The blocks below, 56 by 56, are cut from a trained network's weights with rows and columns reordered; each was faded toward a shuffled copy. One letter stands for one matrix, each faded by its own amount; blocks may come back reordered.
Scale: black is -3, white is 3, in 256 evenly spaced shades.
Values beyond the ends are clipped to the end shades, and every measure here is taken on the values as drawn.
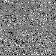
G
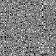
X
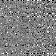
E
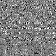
G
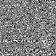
G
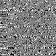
G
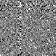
X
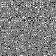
G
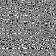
G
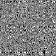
X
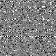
G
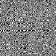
X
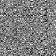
X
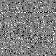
G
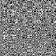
X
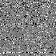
G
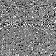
G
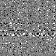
E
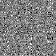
E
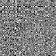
X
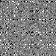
E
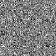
X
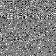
G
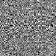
X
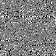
G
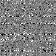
E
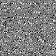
G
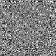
X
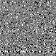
G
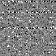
E
